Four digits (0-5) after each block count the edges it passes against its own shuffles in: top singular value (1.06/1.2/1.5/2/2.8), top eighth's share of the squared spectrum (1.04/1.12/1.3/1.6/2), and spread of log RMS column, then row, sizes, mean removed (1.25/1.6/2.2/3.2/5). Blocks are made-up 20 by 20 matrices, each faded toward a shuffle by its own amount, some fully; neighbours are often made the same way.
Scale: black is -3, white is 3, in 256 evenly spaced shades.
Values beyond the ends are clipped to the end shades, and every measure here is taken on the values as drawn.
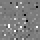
1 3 1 1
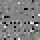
2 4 0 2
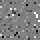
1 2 0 0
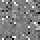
0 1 1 0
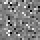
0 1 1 0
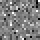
0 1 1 0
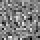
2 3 2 1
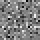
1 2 1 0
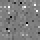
0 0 0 0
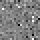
1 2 0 0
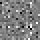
2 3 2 0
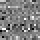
3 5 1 3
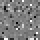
2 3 0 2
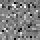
2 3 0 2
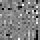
2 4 2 0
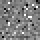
0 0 0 0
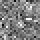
2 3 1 0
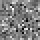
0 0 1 1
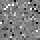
0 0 0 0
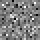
2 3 0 0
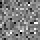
1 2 0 0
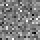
1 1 0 0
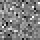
1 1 0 0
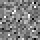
0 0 0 0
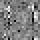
3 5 2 1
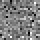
1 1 0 0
